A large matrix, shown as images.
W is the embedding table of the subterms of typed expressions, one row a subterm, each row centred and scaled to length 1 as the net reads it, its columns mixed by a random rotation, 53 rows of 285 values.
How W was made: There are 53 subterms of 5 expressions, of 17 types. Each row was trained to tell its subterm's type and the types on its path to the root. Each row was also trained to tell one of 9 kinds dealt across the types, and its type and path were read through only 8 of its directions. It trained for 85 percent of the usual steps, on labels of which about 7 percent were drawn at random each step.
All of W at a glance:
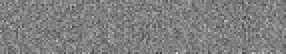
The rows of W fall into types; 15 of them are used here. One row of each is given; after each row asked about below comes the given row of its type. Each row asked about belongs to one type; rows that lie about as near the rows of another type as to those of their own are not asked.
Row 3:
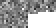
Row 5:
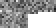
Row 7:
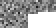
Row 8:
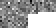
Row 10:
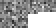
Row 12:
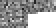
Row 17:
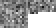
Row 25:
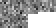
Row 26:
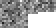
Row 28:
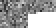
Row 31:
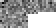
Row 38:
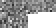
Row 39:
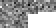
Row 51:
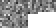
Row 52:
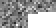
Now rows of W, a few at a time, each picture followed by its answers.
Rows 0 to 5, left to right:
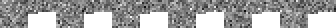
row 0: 12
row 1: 7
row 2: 51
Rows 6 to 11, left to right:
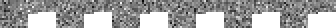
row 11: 38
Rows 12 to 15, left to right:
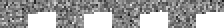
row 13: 26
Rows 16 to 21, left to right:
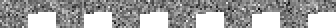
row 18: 7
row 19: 17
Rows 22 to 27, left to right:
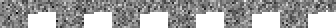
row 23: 7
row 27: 3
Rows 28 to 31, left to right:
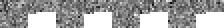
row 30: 51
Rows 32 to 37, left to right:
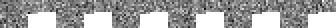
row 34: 8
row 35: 25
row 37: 51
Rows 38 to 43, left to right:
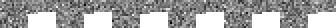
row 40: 26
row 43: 26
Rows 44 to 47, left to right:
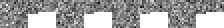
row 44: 39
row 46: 17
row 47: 12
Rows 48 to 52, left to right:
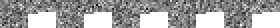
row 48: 52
